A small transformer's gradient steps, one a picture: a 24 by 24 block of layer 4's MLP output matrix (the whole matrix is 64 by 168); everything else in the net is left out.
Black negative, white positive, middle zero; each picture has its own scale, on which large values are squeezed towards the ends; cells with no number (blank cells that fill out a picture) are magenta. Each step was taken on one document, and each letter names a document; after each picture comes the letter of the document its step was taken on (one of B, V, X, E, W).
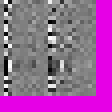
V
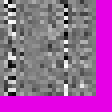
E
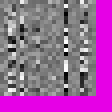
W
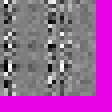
V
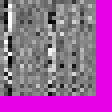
V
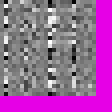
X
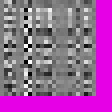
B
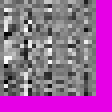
B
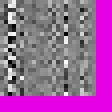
E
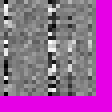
X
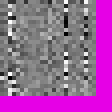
E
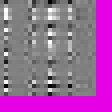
X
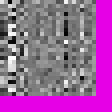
E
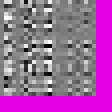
B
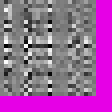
B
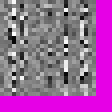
E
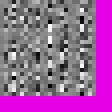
W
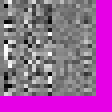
B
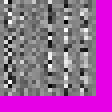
E
